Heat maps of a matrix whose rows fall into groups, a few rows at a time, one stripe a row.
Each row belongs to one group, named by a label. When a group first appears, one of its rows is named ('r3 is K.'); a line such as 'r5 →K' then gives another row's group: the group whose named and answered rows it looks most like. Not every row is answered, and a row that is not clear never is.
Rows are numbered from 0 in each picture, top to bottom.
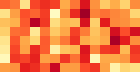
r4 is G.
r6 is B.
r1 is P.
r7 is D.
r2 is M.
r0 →D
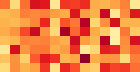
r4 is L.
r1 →L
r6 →D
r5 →G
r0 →P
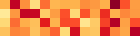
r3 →L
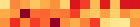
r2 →D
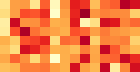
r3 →B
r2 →G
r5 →M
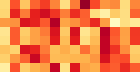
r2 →D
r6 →M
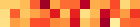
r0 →P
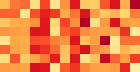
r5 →D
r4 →L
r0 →G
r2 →P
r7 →P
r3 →P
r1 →D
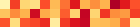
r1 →M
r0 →G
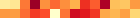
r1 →P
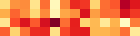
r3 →P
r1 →G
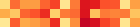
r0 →D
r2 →D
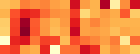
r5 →P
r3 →B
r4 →B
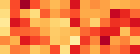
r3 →M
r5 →L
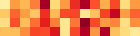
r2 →D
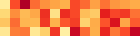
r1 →G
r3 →L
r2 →G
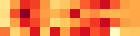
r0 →M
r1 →B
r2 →M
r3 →D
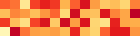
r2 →P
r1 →L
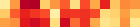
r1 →P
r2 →P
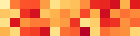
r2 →G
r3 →P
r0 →M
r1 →M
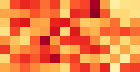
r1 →D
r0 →D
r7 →L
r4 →P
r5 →D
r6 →B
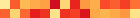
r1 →P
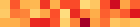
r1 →L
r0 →G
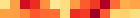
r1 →D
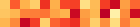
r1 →L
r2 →B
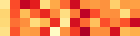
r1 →D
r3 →P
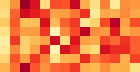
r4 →L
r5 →G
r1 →B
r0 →B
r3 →P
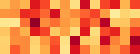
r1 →D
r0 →M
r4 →L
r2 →M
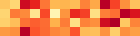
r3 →B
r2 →M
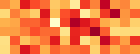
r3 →D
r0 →M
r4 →L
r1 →G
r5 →B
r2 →P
